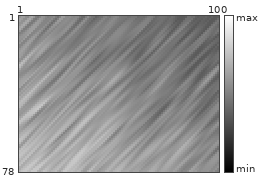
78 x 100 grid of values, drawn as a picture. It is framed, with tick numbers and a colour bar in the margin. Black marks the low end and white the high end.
Slope: up to the bottom left. Ninth with the lowest average: top right. Ninth with the highest average: bottom left. Grain: diagonal, up to the right. Mirror symmetry: none.
